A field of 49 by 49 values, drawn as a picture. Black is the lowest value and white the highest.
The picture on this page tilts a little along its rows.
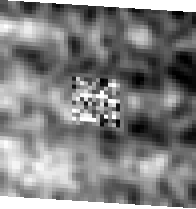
Horizontal stripes repeat 3 times down the table. The field climbs toward the bottom left. Values change most from cell to cell in the centre. In the centre lies a patch that is rougher than the rest. The ninth with the highest average is the bottom left.
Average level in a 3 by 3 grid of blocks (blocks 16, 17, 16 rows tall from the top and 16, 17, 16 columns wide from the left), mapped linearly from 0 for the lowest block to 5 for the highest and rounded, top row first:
2 1 0
3 2 0
5 3 2
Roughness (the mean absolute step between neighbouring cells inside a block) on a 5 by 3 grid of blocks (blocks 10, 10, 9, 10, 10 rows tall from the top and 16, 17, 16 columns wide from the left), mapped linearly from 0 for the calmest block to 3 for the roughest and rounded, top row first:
000 / 010 / 030 / 000 / 000
